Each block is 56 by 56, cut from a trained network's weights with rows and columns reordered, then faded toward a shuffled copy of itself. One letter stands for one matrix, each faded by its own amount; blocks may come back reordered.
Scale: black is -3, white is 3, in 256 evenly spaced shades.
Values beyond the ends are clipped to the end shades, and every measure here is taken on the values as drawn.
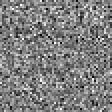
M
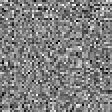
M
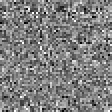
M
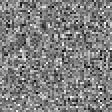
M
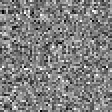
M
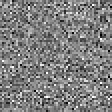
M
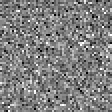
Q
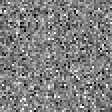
Q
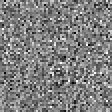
M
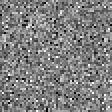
Q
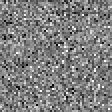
Q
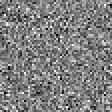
M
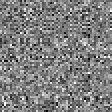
M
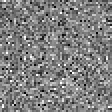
Q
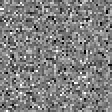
Q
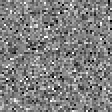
Q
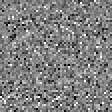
Q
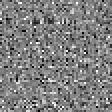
Q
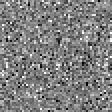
Q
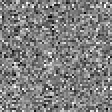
M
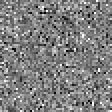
Q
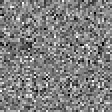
M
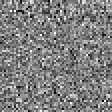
M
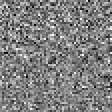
M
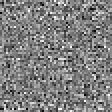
M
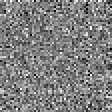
M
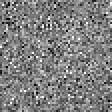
Q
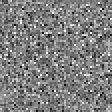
Q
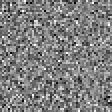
M
